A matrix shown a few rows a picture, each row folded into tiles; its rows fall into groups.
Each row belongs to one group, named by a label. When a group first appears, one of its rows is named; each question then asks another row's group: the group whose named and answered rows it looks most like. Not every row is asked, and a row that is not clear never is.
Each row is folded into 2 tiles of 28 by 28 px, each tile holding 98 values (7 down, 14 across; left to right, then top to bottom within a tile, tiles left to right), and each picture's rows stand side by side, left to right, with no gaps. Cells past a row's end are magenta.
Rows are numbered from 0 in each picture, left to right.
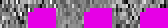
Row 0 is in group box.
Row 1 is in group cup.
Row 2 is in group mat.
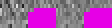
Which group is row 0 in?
cup
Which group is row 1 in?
cup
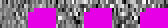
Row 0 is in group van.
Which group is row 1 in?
box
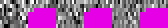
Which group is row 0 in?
mat
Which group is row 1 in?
box
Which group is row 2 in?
van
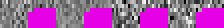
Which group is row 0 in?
box
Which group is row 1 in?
cup
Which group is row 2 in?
mat
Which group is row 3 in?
van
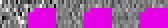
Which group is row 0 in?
van
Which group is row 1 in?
van
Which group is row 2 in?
cup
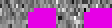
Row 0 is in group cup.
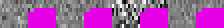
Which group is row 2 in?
mat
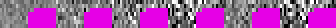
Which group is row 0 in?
cup
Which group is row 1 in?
van
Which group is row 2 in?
van
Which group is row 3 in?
mat
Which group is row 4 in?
box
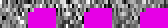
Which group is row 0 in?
van
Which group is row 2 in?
mat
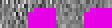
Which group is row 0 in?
box
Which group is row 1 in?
cup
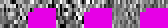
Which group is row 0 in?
mat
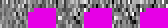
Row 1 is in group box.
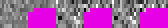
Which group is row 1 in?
van
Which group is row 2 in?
van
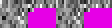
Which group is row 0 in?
van
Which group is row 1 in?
van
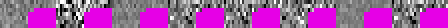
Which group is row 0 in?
cup
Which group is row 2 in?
cup
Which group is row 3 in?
box
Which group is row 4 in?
box
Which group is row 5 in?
van
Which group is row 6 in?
cup
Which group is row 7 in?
box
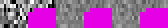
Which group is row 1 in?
cup
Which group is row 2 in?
cup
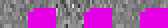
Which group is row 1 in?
cup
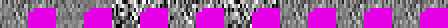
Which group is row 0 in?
van
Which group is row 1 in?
cup
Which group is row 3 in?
van
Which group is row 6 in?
van
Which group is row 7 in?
van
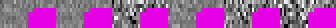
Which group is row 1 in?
cup
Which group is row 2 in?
box
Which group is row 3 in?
cup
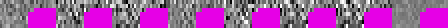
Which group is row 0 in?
cup
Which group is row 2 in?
mat
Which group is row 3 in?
box
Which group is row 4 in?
van
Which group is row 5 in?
mat
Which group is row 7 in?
cup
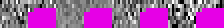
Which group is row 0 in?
box
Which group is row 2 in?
van
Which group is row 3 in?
mat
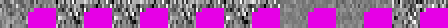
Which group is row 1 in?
box
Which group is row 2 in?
box
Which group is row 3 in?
box
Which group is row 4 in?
box
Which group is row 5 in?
cup
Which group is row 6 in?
cup
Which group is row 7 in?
van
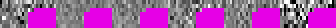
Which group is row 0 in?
box
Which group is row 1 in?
cup
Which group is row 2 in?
cup
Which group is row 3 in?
van
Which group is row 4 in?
box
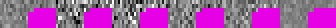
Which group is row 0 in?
cup
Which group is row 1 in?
box
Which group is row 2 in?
van
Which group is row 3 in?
box
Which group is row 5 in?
cup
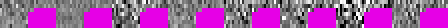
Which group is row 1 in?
cup
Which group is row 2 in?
mat
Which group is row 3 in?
cup
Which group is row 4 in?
box
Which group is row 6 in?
mat
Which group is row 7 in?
box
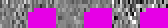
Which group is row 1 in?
van
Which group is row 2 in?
van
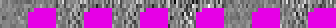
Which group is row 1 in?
box
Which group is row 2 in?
box
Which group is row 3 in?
van
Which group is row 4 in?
cup
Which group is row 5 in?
box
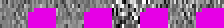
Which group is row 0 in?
van
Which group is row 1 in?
cup
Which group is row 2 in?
mat
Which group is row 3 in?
box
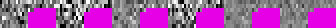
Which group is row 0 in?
box
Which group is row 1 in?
mat
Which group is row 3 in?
mat
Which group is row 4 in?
van
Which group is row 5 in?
cup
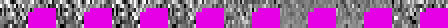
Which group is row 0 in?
mat
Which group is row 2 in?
mat
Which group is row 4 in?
van
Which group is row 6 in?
cup
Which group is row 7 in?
box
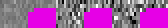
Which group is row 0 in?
cup
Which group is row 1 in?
van
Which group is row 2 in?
box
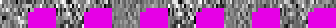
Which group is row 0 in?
van
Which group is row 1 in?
mat
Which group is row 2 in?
van
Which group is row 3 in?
mat
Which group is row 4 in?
box
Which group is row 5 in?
mat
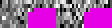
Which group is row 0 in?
box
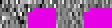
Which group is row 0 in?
box
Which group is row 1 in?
box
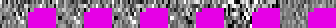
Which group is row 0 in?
van
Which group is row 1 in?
van
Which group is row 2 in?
van
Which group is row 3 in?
box
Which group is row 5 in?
van
